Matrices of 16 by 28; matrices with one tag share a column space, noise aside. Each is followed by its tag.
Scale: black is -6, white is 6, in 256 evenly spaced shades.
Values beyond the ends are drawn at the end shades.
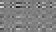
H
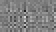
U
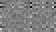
H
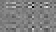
H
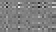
H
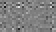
H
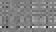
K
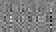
U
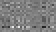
K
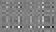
K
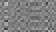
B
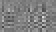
U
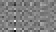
B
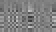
U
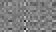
B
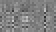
U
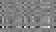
K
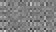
B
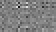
H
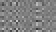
B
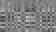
U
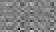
B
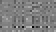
K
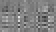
U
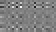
H
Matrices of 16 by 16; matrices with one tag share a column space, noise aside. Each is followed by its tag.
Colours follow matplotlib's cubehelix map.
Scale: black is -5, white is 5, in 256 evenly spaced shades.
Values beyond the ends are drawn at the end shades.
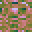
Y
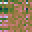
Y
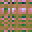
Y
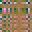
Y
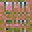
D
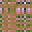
Y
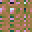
Y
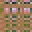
Y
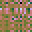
Y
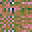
Y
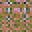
Y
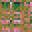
D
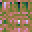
D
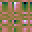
D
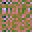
Y
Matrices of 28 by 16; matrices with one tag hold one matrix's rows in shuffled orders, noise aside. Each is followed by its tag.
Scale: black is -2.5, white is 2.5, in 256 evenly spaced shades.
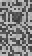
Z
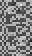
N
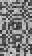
Z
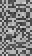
N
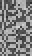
N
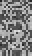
Z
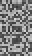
Z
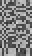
N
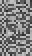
N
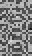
Z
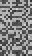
Z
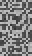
Z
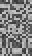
Z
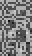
N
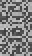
Z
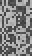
N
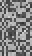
N
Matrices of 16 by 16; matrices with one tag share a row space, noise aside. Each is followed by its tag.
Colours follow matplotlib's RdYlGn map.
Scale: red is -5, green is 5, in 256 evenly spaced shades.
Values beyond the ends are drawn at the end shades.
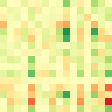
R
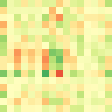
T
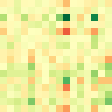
R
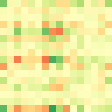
T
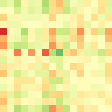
T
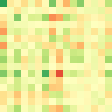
T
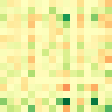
R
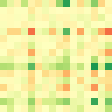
R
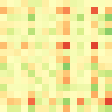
R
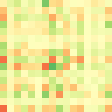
T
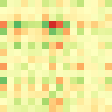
T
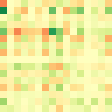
T
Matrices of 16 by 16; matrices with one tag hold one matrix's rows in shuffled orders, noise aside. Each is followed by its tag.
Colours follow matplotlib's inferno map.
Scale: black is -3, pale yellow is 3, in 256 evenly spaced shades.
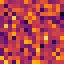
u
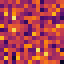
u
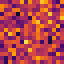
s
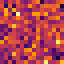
u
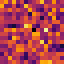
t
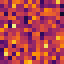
u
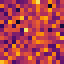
s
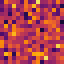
u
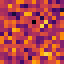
t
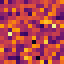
t
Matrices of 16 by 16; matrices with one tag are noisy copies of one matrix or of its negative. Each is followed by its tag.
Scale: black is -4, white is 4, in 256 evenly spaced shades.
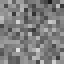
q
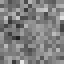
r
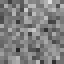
q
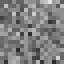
q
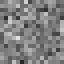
r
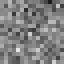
q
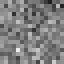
q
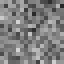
q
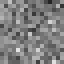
q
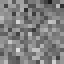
q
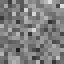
q
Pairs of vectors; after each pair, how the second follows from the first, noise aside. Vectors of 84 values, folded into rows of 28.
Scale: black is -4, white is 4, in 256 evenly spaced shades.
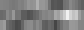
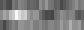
wrapped around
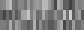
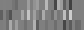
partly zeroed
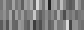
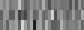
wrapped around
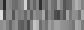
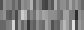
wrapped around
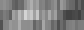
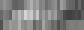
copied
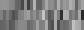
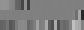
partly zeroed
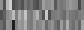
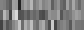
wrapped around
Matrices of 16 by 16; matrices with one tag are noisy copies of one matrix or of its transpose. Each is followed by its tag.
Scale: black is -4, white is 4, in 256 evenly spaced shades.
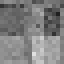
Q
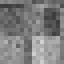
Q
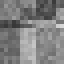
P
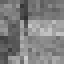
P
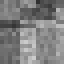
P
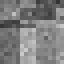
P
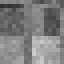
Q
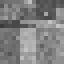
P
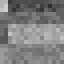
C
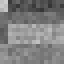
C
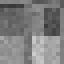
Q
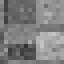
Q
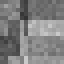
P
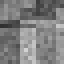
P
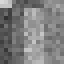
C
